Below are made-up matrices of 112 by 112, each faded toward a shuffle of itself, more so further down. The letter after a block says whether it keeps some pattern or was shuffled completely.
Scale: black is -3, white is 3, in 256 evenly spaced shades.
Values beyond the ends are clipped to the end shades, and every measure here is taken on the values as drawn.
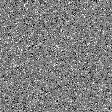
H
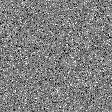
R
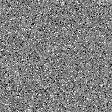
H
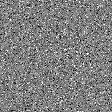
H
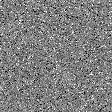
R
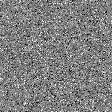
H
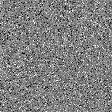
H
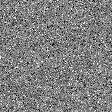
R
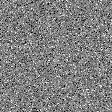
R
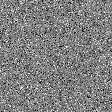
R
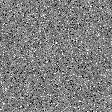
R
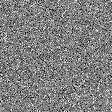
R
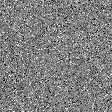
R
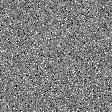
R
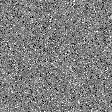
R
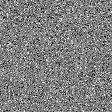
H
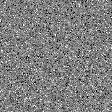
H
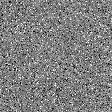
H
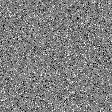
R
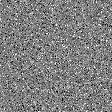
H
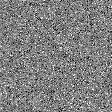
H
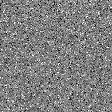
H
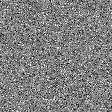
R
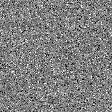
H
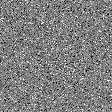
R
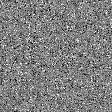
H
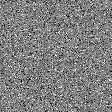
R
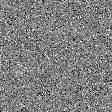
R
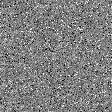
R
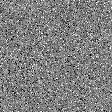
H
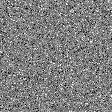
R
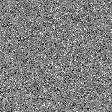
H
